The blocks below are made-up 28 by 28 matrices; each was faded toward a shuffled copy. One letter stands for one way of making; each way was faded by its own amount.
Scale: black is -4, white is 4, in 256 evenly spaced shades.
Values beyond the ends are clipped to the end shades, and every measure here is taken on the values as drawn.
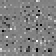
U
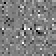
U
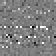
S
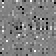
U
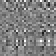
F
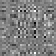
F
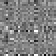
F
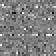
S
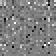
U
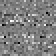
S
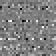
S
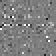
U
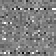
S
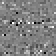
S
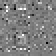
U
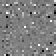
U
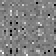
U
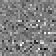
S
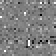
U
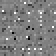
U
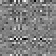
F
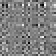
F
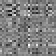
F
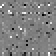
U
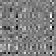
F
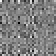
F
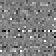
S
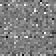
S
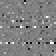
S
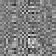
F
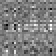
F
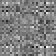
F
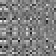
F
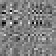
F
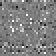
U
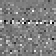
S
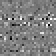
S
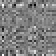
F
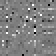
U
